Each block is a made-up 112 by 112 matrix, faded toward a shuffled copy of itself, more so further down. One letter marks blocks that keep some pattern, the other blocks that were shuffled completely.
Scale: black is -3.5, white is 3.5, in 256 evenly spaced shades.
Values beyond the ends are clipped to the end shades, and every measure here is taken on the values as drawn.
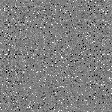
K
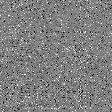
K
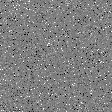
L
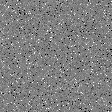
L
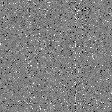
K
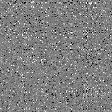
K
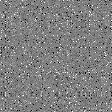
K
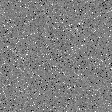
L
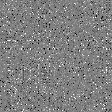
K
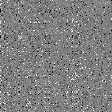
K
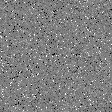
L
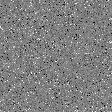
L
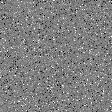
L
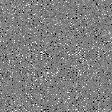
K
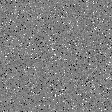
L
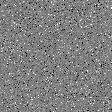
L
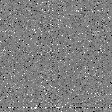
K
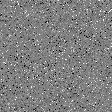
L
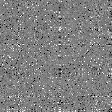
K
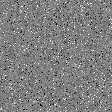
L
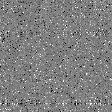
K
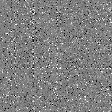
K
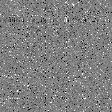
K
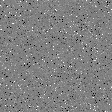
L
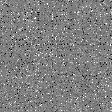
K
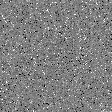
L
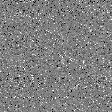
K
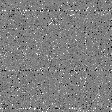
K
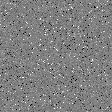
L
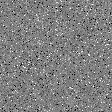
L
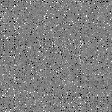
K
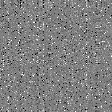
K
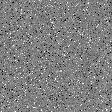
L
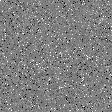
L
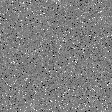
L
